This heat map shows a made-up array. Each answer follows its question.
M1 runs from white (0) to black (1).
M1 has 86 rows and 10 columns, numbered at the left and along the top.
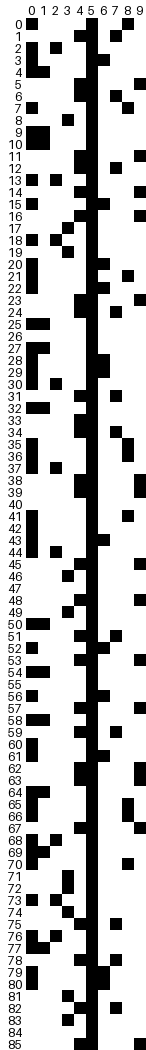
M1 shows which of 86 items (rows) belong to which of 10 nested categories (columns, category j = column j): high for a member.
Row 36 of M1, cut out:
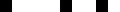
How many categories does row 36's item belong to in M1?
3
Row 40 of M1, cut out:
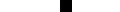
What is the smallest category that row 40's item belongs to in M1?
5
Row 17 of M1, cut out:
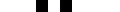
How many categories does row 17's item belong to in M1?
2
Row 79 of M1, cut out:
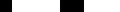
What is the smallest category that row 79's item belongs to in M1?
6
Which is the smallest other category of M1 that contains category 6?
0
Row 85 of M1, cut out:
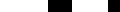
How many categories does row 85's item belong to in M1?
3
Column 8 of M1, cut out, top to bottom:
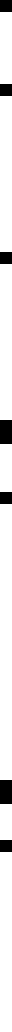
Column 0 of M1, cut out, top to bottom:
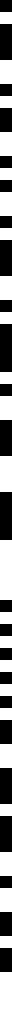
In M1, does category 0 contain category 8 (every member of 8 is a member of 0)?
yes
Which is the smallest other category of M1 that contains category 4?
5
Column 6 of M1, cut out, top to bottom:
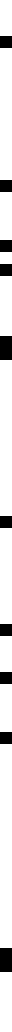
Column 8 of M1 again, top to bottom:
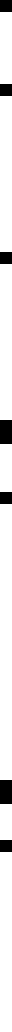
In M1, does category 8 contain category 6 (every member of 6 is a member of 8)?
no
